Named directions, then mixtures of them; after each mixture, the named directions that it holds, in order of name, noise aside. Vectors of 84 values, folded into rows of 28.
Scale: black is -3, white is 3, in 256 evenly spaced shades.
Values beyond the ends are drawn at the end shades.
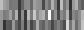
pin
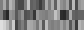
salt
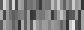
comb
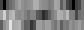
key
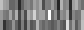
pin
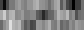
key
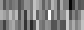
key, pin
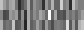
pin, salt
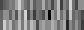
pin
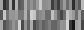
comb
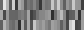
comb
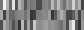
comb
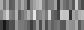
pin, salt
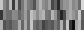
comb, key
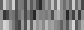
comb, salt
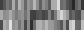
comb, key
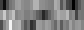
key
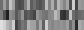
salt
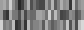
pin, salt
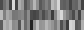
comb, key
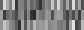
comb, salt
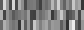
comb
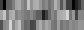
key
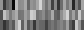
comb, salt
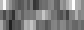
key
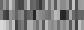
salt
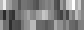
key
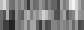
key, salt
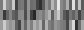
comb, salt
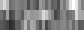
key, salt
